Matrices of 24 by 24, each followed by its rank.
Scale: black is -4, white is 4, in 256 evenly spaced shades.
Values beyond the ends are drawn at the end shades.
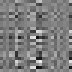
two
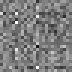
five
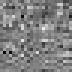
five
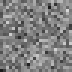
full rank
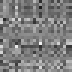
three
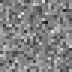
full rank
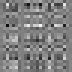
two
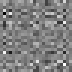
three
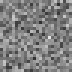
full rank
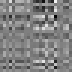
two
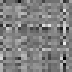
three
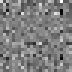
five
